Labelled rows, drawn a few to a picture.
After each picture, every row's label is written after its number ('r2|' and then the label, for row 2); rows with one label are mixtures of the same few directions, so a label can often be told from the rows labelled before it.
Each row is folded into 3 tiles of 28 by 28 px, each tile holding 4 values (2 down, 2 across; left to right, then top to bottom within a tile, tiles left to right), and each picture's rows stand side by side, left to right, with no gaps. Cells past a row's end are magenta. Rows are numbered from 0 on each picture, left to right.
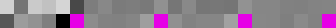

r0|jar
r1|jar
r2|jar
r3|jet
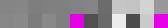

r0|jet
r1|jet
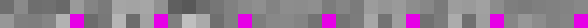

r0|jar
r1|jet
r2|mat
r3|jar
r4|jet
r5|jet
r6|mat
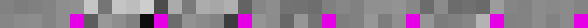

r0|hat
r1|jar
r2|jar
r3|jet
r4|jet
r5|jar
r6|jet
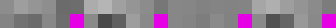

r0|hat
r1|mat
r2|jet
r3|mat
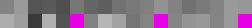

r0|jet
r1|mat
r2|hat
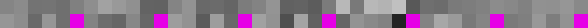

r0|jet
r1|hat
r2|jet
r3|jet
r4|jar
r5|mat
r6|jet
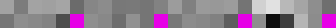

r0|jar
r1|jet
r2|jar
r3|mat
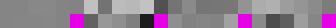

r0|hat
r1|jar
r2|jar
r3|mat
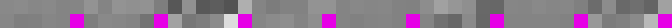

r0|mat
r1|jar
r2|jar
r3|hat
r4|hat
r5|hat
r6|jar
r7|jar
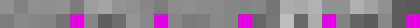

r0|jar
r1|mat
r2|mat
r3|jet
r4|hat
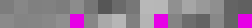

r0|jar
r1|hat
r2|hat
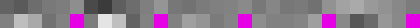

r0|mat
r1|mat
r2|mat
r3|jar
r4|mat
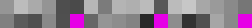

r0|hat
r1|jar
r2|mat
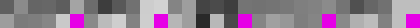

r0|jar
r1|hat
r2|jet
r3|mat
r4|hat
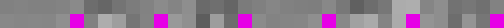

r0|jar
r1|mat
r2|jet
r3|jar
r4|hat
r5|jet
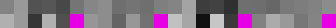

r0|jet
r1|jet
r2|jet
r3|mat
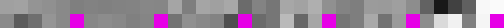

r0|mat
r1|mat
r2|jar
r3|jet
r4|jet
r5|hat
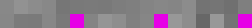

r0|hat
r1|mat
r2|jet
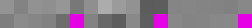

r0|jar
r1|hat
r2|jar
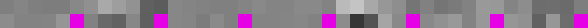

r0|jar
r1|hat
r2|jet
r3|jar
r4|mat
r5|hat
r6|jet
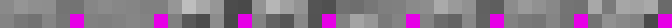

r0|hat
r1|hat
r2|hat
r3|hat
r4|mat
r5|hat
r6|hat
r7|jar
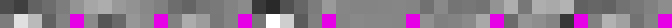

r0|mat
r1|mat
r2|mat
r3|mat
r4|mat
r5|jar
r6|jar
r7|mat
